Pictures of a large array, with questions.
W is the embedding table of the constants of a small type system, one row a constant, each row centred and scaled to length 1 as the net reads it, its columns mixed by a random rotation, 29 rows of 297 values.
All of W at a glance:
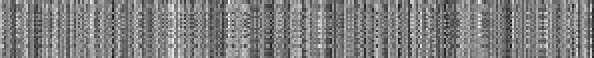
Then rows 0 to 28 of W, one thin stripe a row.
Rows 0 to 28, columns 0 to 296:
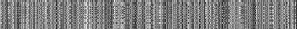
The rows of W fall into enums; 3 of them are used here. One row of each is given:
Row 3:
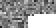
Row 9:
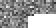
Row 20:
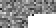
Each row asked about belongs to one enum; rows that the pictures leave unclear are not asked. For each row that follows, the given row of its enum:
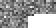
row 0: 9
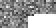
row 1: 9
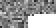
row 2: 3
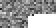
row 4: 20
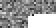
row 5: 20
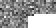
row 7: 9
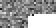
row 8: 20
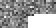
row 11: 9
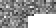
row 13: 9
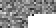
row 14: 20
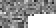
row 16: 3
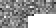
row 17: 9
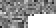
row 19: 3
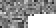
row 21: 3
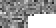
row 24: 3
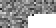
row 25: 20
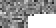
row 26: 3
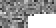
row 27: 3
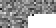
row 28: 20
